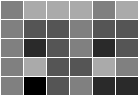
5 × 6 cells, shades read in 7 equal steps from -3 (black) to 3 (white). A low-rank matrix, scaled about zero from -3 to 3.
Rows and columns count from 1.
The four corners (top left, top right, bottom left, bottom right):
0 1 0 -2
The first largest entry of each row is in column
2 1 1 2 1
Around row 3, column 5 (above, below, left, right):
-1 1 0 -1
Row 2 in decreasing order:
0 0 -1 -1 -1 -1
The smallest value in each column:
0 -3 -1 -1 -2 -2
